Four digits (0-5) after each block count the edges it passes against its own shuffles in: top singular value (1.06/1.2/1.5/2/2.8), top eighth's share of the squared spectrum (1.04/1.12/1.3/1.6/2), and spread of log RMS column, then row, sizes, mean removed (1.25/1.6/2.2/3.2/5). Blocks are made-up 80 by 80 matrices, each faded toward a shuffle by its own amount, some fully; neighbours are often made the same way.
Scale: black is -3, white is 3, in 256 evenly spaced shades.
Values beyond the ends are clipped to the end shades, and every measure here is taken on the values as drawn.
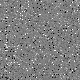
2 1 0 0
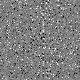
2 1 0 0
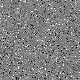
2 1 0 0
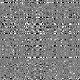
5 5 3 4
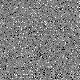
3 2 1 1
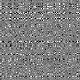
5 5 3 4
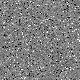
1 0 0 0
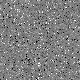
1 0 0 0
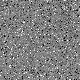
2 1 0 0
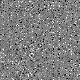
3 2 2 0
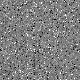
3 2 1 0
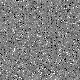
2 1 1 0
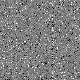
2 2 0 0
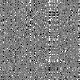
4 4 3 2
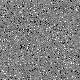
0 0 0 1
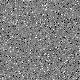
0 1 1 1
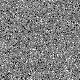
0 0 0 0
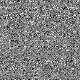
1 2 0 3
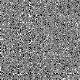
1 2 3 2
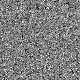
0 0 0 0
